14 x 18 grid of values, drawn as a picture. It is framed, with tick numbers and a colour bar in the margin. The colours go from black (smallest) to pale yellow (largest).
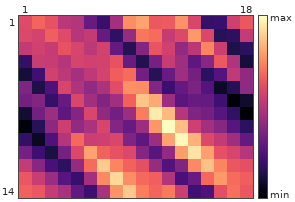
The ninth with the lowest average is the middle right. The halves do not mirror each other. The top left is the smoothest part. No overall slope runs across the table. Streaks slant down to the right. There are no lone odd cells.
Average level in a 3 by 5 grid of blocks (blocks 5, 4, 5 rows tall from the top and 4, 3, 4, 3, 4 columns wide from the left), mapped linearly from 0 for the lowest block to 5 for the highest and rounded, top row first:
43342 | 13540 | 24555
